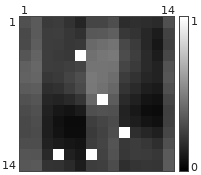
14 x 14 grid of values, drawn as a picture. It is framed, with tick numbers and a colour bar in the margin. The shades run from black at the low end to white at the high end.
Lone odd cells: 5, each higher than its neighbours. Calmest part: top left. Histogram: skewed, a long tail of high values. Mirror symmetry: none. Stripes: upright, repeating 2 times.
